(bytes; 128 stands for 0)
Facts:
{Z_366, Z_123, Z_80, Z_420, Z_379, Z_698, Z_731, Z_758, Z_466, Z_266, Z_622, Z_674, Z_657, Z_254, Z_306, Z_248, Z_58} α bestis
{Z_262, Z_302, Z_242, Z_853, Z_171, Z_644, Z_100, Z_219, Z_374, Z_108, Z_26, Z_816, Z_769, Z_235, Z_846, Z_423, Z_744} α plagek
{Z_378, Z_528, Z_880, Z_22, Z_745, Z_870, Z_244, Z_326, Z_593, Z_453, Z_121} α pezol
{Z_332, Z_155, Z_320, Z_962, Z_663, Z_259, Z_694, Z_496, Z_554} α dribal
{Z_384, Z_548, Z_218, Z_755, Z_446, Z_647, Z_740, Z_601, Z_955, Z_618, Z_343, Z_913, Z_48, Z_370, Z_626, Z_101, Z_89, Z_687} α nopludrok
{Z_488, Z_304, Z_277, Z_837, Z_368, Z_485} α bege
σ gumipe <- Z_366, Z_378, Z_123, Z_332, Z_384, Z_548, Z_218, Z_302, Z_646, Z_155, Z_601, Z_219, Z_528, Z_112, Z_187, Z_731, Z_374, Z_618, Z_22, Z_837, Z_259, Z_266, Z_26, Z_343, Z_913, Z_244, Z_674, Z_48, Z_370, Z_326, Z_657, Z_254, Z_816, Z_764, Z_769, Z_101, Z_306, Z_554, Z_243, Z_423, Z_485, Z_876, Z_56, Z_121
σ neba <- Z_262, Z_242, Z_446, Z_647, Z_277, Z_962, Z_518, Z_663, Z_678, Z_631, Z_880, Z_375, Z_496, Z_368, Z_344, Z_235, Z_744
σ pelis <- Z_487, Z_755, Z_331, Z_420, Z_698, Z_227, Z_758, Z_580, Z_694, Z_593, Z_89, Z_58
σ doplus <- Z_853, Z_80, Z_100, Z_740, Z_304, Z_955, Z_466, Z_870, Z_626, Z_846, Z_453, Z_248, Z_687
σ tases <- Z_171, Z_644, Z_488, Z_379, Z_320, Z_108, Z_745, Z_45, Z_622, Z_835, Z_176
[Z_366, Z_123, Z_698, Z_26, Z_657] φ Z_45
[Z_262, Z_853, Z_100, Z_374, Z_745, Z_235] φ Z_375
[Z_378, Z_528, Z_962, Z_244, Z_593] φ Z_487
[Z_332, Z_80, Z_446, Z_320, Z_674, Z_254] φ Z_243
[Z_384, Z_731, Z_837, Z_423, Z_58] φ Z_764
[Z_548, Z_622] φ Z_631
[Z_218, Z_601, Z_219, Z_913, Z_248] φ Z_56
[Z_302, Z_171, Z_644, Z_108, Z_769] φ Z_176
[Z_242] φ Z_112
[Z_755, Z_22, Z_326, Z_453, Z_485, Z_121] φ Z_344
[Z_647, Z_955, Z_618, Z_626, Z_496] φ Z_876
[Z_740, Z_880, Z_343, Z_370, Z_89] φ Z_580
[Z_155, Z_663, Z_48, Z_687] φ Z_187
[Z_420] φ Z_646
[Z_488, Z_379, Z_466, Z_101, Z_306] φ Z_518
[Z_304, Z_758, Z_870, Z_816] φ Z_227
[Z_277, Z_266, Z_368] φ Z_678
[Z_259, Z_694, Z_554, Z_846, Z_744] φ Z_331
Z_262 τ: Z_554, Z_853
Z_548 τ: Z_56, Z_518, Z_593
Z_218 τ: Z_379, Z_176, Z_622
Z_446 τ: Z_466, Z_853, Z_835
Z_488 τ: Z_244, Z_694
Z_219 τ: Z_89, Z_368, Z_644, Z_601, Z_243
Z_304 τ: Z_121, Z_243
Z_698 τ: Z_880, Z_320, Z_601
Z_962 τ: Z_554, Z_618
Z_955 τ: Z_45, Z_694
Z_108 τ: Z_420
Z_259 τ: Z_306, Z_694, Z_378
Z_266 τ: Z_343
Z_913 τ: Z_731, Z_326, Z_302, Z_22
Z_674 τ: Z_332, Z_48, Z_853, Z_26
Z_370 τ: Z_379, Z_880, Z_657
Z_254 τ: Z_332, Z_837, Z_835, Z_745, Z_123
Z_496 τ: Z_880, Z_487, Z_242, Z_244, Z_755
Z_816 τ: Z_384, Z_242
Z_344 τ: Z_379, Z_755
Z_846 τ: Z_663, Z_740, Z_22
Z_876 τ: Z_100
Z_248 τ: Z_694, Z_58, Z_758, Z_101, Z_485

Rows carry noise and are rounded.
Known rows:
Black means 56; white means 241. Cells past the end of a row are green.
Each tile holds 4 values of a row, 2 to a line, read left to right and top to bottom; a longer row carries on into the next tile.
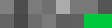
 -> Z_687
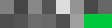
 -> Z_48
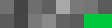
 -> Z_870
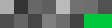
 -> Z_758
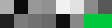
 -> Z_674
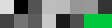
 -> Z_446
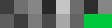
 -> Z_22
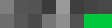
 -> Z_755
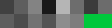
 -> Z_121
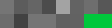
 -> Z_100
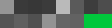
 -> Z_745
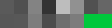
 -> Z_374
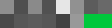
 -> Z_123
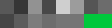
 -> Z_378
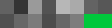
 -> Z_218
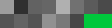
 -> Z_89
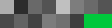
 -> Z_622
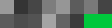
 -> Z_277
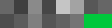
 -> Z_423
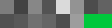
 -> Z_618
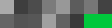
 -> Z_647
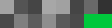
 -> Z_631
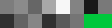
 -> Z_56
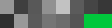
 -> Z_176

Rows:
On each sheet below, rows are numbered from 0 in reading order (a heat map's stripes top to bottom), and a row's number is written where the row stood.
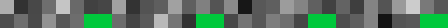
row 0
Z_835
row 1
Z_242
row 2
Z_488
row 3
Z_266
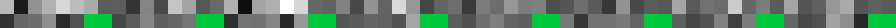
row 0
Z_80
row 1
Z_528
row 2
Z_332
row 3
Z_554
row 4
Z_304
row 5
Z_453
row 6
Z_466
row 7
Z_663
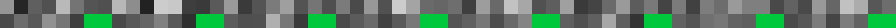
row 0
Z_644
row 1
Z_518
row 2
Z_368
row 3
Z_366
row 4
Z_155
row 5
Z_744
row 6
Z_955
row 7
Z_913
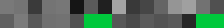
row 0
Z_344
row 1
Z_420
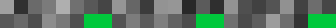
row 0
Z_694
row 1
Z_375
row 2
Z_235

